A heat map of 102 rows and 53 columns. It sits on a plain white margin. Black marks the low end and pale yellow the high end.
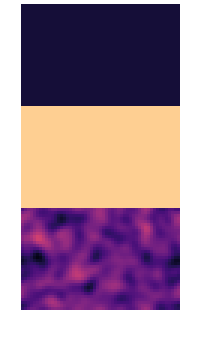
It is made of 3 by 1 panels. Panel 1,1: very low, flat. Panel 2,1: very high, flat. Panel 3,1: low, blotchy.
